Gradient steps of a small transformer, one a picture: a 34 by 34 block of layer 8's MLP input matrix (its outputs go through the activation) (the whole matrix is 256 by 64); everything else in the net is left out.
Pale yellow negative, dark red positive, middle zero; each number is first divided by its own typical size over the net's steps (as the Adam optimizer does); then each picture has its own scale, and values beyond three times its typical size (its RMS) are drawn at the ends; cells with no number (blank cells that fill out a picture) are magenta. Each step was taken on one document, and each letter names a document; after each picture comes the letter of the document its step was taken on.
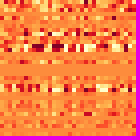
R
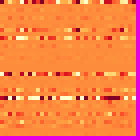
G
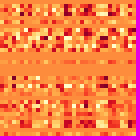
R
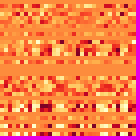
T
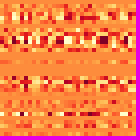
R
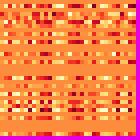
T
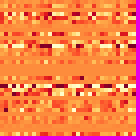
T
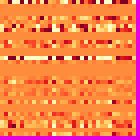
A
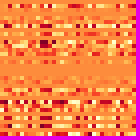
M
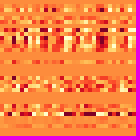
R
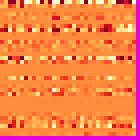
A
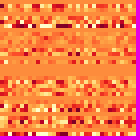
M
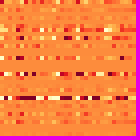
G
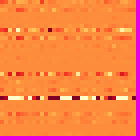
G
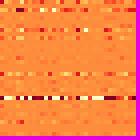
G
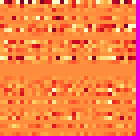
A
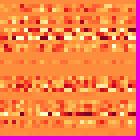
R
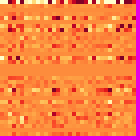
A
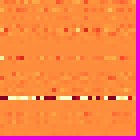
G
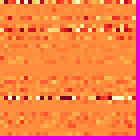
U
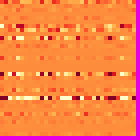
G
